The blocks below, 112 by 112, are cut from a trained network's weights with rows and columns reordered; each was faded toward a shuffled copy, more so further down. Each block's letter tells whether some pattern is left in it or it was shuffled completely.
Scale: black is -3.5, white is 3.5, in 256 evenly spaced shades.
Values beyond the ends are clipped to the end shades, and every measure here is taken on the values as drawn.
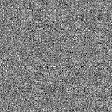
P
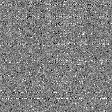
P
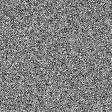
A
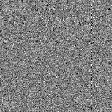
P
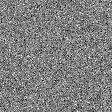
A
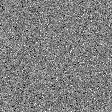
A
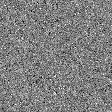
A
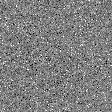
A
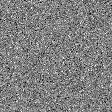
A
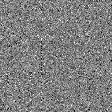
P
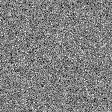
A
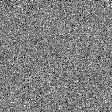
P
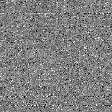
P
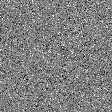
A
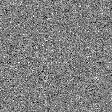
P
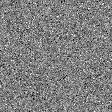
A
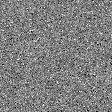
A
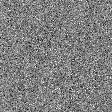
A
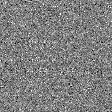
P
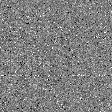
P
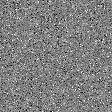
A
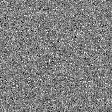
P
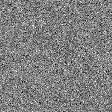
P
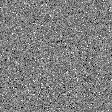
P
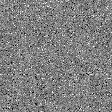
P
